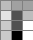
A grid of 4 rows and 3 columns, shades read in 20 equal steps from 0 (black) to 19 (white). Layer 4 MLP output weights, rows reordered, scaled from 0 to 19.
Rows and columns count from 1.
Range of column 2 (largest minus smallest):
12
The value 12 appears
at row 1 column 2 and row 1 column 3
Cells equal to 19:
2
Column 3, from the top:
12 14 19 19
